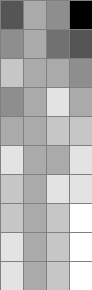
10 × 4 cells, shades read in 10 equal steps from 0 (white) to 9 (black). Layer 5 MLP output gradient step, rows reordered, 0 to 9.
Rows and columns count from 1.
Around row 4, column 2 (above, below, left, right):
3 3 4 1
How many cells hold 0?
3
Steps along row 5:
same down same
